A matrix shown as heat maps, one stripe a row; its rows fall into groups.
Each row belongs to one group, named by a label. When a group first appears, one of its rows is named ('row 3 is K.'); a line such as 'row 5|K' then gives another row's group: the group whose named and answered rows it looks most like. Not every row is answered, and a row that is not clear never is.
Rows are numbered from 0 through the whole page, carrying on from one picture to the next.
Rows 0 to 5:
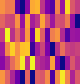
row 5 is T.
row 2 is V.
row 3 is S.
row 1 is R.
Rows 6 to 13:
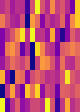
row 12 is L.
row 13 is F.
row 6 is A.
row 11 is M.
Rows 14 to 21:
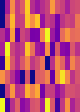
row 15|L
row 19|T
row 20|L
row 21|F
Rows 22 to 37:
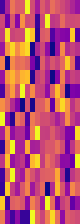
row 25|S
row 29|T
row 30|M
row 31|A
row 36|F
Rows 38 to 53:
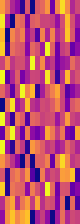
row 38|T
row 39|M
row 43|F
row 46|M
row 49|T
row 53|S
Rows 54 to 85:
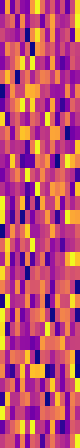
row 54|A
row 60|L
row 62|F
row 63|V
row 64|A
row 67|A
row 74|R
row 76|R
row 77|F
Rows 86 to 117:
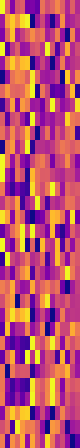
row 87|S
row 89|F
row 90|S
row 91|L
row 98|M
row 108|S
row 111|L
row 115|S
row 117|F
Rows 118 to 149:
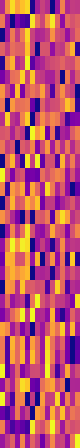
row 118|S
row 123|L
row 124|R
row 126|V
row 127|A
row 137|S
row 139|A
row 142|F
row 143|F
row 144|F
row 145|V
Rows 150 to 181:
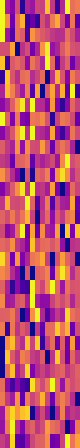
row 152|M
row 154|F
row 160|R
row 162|T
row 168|R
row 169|T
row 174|L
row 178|R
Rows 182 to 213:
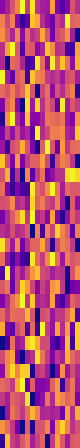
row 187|M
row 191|A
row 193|R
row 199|R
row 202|V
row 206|L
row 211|L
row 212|T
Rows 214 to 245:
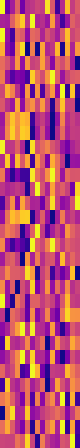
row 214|F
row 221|R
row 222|S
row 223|S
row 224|M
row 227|A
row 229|S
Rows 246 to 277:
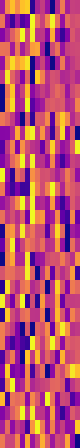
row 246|S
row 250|S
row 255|R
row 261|M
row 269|T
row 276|A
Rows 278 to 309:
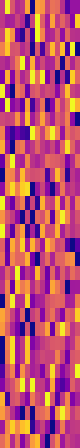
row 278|V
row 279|A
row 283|A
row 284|M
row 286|R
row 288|M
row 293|T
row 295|F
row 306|F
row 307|T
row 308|S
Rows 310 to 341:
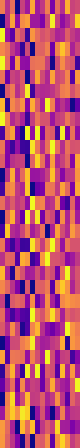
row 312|M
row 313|T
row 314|R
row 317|F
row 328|V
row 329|M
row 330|T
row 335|F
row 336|L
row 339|S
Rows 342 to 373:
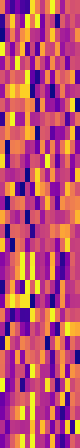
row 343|L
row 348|S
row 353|F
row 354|A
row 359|M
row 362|L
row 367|R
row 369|F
